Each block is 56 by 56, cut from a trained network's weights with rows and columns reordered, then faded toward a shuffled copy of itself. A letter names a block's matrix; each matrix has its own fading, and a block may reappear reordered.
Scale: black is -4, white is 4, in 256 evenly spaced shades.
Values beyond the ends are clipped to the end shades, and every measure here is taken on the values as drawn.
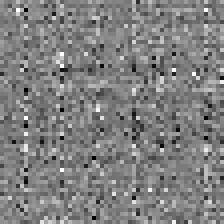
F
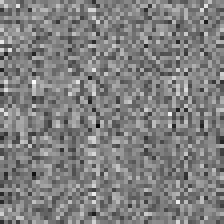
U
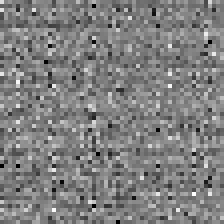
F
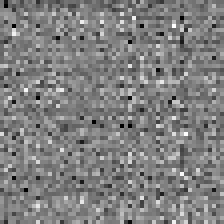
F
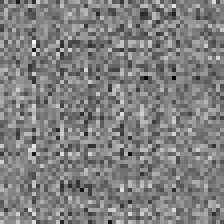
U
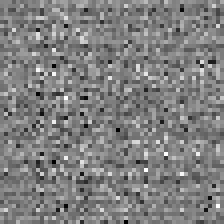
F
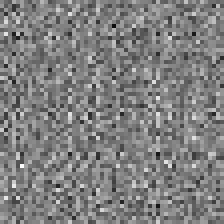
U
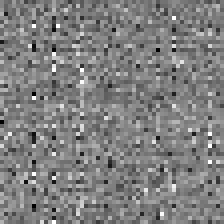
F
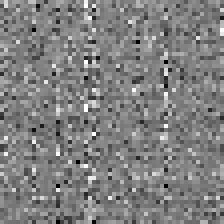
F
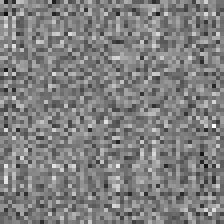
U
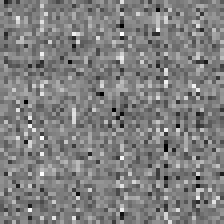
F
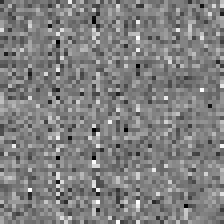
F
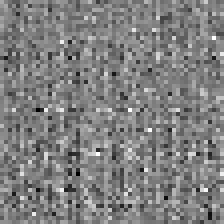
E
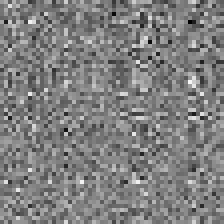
U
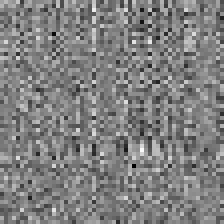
U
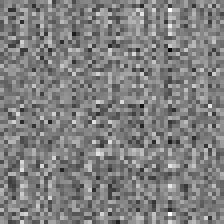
U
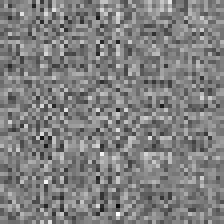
U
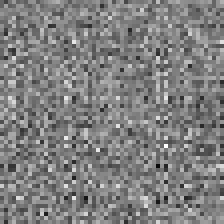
U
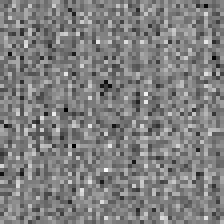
E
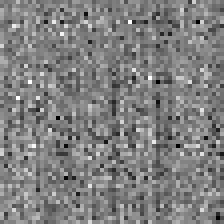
E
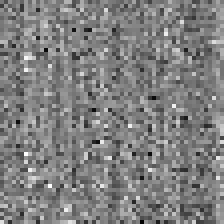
E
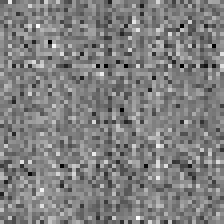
E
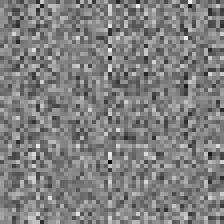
U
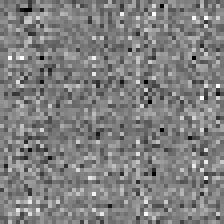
F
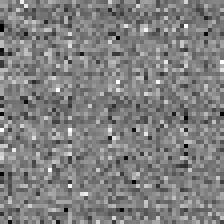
F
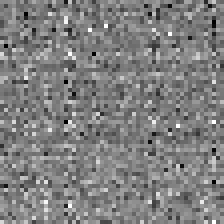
F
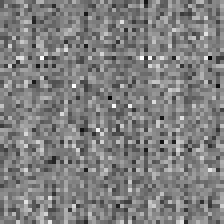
E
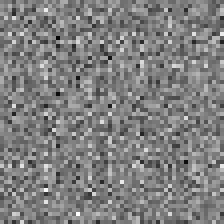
U
